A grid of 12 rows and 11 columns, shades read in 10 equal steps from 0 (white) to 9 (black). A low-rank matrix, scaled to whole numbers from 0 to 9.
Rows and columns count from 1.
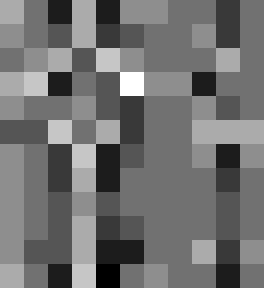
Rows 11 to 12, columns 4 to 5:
3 8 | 2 9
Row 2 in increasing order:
3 4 4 5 5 5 5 6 6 7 7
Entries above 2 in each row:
11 11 10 9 11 10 10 11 11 11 11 10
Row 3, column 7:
5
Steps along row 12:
up up down up down down up same up down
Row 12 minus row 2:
-1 0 2 -1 2 -1 -1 0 1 1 0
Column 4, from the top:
3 3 6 5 4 5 2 3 4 3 3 2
